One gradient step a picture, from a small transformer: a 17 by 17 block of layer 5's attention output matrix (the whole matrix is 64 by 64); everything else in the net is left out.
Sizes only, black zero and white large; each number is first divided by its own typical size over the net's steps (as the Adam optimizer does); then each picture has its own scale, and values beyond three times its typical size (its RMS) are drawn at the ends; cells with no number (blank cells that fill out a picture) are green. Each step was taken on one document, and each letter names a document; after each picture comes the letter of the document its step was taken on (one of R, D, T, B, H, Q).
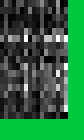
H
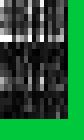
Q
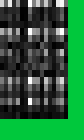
Q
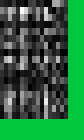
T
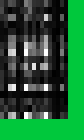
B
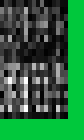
T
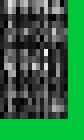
T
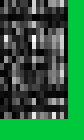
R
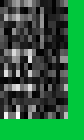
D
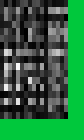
D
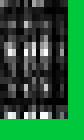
B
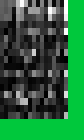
D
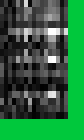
Q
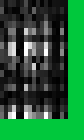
B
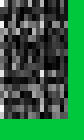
R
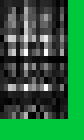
B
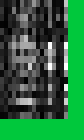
D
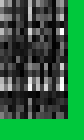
Q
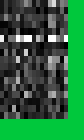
D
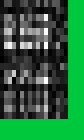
T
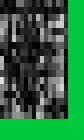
R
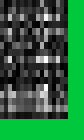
T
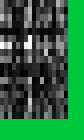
Q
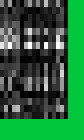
Q
